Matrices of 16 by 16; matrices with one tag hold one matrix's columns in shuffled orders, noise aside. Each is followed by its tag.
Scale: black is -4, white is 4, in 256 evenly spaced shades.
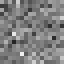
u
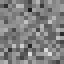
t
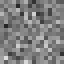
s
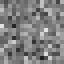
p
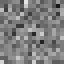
u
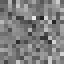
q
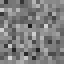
p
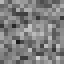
p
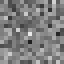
u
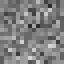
s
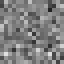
t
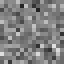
t
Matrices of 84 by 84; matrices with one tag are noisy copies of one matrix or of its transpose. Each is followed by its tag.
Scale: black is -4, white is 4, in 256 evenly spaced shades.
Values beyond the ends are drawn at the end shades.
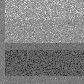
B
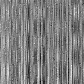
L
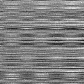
L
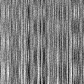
L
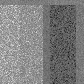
B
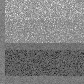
B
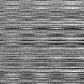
L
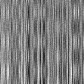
L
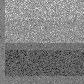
B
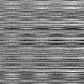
L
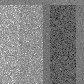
B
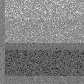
B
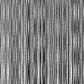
L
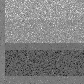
B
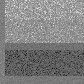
B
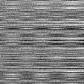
L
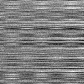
L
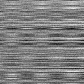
L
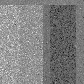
B
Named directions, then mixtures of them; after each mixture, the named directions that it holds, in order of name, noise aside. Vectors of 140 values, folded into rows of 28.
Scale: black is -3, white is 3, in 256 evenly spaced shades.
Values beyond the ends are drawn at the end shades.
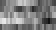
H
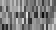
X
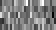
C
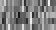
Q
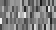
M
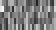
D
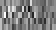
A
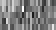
A, Q, X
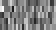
D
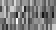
A, C, X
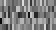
A, M, X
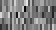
C, M, X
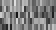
C, X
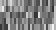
D, Q, X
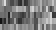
H, M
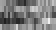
H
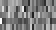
A, M, Q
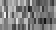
A, D, H
